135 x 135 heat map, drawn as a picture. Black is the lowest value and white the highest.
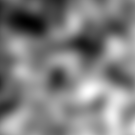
Average level on the scale: 50%. Grain: smooth. Mirror symmetry: none. Lone odd cells: none. Slope: up to the bottom right.
